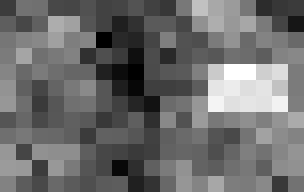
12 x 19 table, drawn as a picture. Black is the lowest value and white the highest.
Grain: blotchy. Ninth with the highest average: middle right. Stripes: none. Odd patch: higher, in the middle right.
